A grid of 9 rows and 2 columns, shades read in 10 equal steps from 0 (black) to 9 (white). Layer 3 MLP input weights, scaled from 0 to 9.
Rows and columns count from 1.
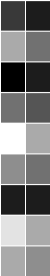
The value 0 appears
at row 3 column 1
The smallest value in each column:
0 1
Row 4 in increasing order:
3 4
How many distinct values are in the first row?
2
